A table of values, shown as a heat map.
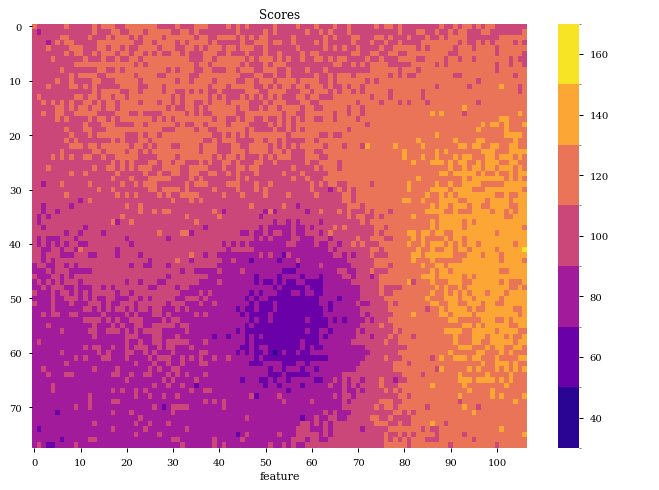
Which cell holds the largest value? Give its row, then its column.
41, 106
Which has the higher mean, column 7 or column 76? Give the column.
76
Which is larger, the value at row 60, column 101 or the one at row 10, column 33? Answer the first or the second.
the first
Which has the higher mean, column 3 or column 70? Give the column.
70
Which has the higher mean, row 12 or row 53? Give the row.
12
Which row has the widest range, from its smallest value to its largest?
60
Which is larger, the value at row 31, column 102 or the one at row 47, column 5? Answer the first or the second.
the first
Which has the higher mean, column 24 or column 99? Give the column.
99
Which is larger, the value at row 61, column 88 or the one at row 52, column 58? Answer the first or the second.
the first
